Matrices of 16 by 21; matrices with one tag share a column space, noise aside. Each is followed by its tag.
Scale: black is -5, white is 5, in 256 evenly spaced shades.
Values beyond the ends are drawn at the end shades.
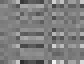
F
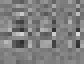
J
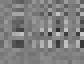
J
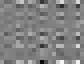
F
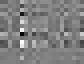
J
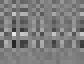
J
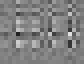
J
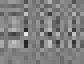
J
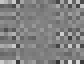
F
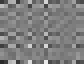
F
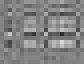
J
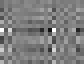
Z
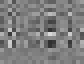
J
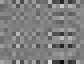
F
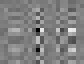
Z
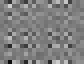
F
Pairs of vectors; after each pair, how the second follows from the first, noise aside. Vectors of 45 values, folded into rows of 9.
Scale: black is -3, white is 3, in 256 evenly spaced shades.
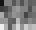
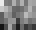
negated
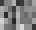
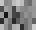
sign-scrambled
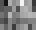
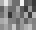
sign-scrambled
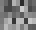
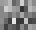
negated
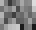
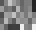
negated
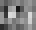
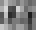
negated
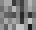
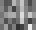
negated
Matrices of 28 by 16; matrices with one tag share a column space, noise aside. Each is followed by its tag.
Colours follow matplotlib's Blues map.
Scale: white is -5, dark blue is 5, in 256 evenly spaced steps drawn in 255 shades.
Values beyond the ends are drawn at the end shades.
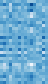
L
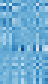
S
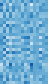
L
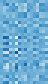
L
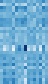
S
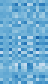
L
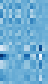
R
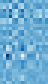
R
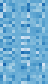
L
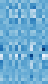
R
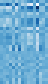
S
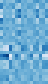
R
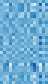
L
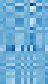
S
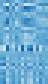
S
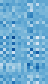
L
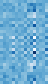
L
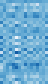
L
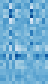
R
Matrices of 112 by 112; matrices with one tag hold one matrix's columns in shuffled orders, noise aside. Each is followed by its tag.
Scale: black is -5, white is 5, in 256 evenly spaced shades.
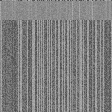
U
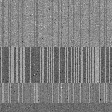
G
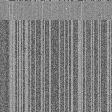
U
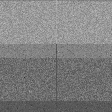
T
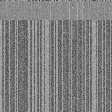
U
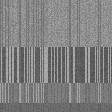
G
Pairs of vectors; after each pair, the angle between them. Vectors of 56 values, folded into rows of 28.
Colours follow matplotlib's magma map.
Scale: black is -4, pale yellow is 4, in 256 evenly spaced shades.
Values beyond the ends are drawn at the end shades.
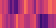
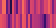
partly aligned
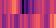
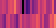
nearly parallel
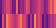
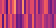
partly opposed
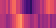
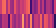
orthogonal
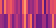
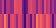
nearly opposite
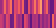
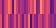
partly aligned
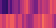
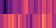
nearly parallel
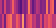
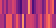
nearly parallel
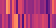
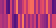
nearly opposite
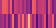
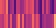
orthogonal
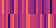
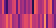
orthogonal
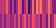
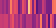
nearly opposite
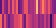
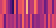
orthogonal
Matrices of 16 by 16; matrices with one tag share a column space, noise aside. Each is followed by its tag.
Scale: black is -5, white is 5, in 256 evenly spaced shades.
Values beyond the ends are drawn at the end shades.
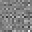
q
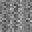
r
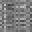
r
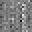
r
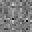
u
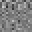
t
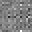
q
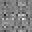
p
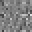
p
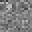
t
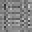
r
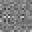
q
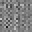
r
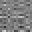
q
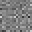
q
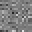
q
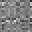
u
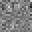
t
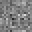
p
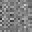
r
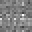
p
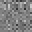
t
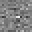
q
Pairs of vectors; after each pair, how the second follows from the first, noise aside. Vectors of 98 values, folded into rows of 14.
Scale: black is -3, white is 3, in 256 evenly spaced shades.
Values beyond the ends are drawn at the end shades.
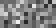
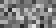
wrapped around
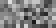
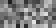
negated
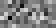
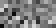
wrapped around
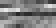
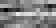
negated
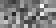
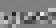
partly zeroed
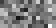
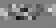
partly zeroed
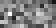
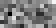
negated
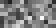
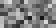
negated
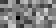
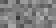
shrunk
